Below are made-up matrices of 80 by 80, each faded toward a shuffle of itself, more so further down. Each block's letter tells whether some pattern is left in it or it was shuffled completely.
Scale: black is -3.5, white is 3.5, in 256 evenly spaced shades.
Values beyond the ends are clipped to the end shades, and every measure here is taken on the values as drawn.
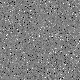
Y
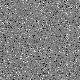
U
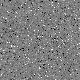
Y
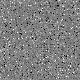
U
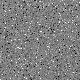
Y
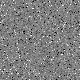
Y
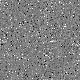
U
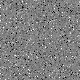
U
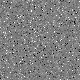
Y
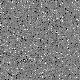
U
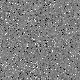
U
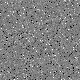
Y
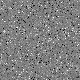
Y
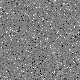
Y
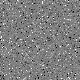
U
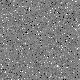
Y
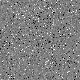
U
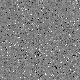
U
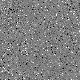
U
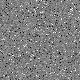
Y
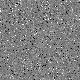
Y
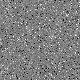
U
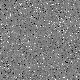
Y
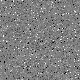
U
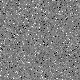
Y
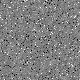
Y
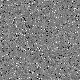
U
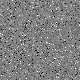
U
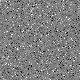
Y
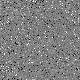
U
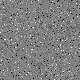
Y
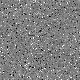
Y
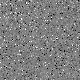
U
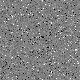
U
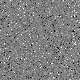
Y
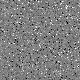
Y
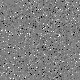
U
